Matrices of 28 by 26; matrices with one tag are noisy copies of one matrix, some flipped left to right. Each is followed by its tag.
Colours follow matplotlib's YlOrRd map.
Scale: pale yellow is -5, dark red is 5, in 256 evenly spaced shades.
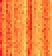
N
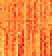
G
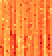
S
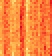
N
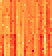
S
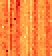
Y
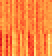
G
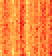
N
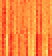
S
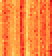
N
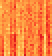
S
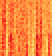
S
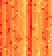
N
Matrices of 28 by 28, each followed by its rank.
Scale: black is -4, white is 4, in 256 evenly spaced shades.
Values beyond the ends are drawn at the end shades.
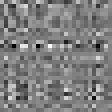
three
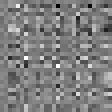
three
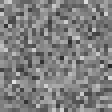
full rank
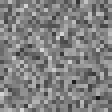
full rank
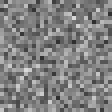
full rank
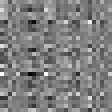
three
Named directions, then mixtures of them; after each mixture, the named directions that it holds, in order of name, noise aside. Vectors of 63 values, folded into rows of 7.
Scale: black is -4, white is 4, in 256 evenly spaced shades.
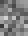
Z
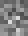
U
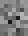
U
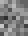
Z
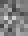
U, Z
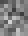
U, Z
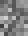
Z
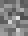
U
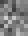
U, Z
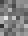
Z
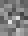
U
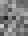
Z
